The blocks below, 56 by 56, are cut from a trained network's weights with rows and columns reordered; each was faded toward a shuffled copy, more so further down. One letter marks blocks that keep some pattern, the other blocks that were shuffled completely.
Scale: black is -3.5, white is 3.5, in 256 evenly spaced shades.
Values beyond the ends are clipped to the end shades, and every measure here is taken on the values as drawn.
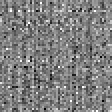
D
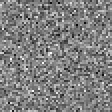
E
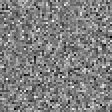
E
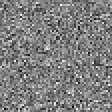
D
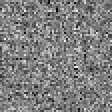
D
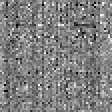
D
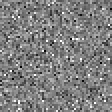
E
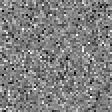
E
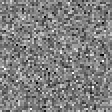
E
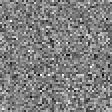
D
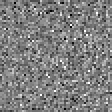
E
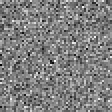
E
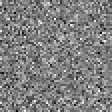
D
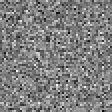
D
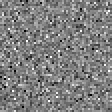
E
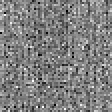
D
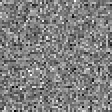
D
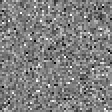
E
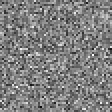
D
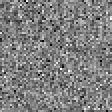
D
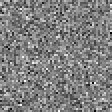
E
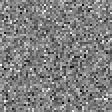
D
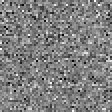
D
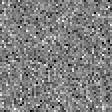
E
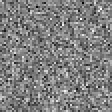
E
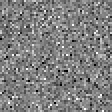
E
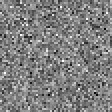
E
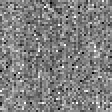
D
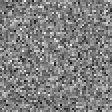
E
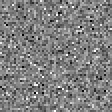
E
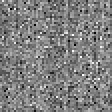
D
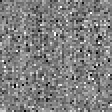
D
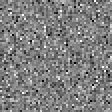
E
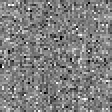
D
